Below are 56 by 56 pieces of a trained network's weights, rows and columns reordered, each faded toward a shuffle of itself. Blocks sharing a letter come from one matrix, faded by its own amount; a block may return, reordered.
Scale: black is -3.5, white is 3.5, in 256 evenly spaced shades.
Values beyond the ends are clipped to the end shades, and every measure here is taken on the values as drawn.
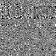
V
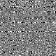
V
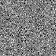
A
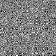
V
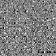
V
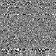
V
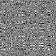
V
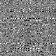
V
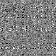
V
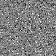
A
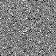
A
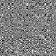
V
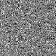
A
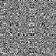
V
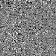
A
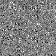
A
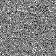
A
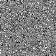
A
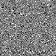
A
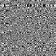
V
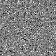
A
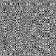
V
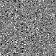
A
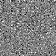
A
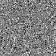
A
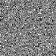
A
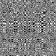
V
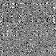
V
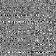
V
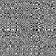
V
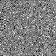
A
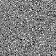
A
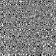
V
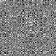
V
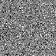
A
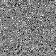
A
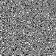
A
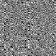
V
